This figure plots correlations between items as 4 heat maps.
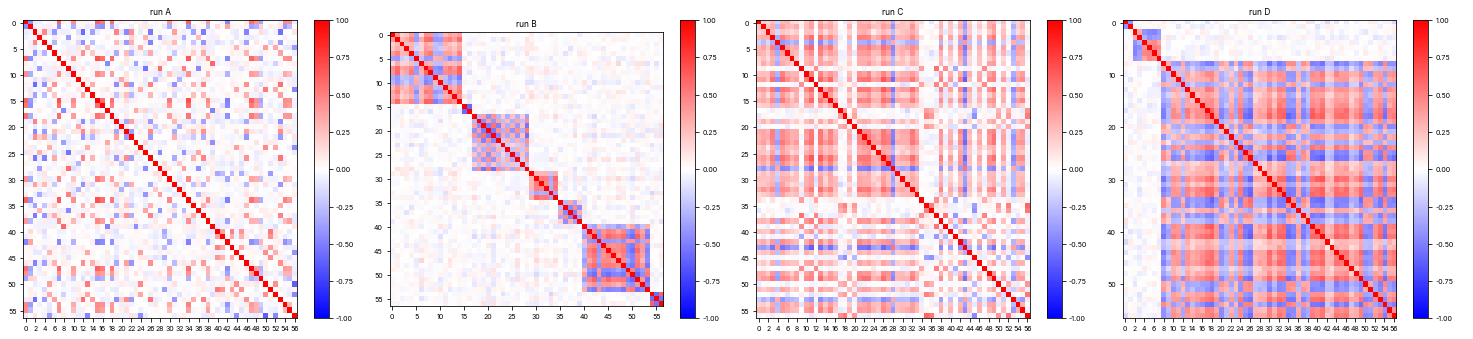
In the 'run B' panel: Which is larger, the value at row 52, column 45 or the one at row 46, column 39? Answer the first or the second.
the first
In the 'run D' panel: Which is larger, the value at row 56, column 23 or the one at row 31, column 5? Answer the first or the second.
the second
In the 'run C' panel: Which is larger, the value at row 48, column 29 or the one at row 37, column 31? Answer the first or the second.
the first
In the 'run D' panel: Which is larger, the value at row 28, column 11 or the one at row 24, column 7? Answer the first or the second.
the first
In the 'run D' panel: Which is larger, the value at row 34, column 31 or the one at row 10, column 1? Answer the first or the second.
the second
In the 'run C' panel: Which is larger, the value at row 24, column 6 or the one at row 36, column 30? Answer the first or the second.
the first
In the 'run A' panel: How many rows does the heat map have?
57
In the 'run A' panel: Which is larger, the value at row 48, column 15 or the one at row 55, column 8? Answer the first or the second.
the first
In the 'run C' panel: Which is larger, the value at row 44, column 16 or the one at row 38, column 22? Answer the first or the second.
the second
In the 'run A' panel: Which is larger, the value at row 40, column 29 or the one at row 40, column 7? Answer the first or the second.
the second
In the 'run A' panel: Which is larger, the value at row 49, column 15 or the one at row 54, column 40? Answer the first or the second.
the second
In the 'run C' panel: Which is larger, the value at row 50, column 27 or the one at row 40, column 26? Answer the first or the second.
the second
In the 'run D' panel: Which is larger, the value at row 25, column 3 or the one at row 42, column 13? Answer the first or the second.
the second
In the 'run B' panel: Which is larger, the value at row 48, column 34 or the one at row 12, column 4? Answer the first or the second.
the second
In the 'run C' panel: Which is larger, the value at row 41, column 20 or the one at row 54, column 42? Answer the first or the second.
the second
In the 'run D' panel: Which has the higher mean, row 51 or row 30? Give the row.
30
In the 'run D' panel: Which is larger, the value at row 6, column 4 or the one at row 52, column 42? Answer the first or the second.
the first
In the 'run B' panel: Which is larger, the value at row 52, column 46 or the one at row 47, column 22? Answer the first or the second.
the first
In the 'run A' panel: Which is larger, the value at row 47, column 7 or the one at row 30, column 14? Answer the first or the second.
the first
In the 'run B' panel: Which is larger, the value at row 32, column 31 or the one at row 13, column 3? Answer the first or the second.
the first
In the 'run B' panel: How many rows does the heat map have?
57
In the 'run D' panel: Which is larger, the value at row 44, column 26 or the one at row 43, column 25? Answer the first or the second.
the second
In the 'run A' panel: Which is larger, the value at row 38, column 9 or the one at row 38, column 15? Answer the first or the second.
the second
